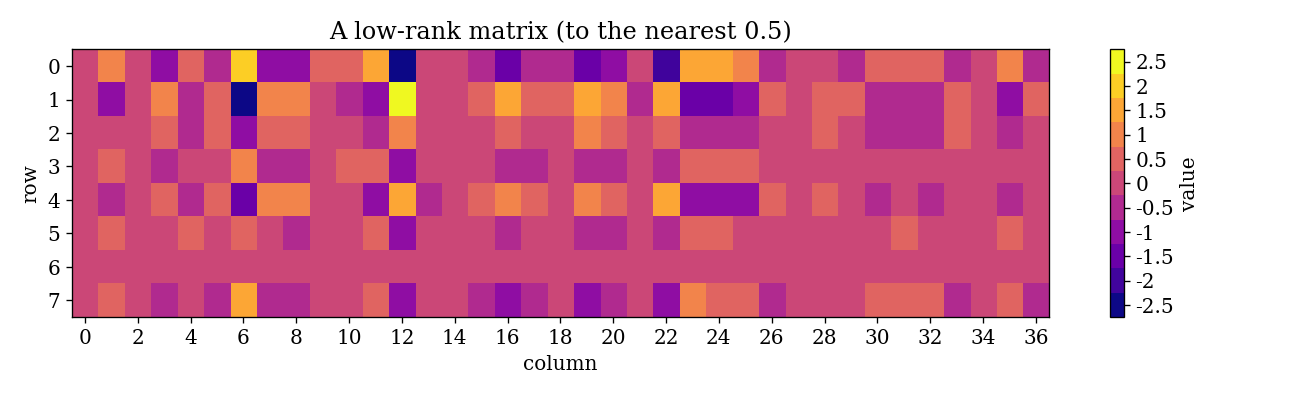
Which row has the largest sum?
1
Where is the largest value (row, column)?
1 12
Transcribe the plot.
Title: A low-rank matrix (to the nearest 0.5)
x-axis: column, ticks 0 2 4 6 8 10 12 14 16 18 20 22 24 26 28 30 32 34 36
y-axis: row, ticks 0 1 2 3 4 5 6 7 (0 at the top)
Colour bar: value, ticks -2.5 -2 -1.5 -1 -0.5 0 0.5 1 1.5 2 2.5
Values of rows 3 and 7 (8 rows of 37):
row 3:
0 0.5 0 -0.5 0 0 1 -0.5 -0.5 0 0.5 0.5 -1 0 0 0 -0.5 -0.5 0 -0.5 -0.5 0 -0.5 0.5 0.5 0.5 0 0 0 0 0 0 0 0 0 0 0
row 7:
0 0.5 0 -0.5 0 -0.5 1.5 -0.5 -0.5 0 0 0.5 -1 0 0 -0.5 -1 -0.5 0 -1 -0.5 0 -1 1 0.5 0.5 -0.5 0 0 0 0.5 0.5 0.5 -0.5 0 0.5 -0.5
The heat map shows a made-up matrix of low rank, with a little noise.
